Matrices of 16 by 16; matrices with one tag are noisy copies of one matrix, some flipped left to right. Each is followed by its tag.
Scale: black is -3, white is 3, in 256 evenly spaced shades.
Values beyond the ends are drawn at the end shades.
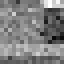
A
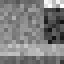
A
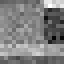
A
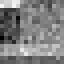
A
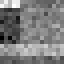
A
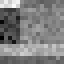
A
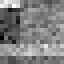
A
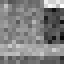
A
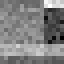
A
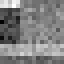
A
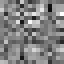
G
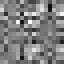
G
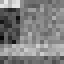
A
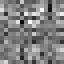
G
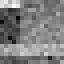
A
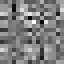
G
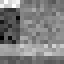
A
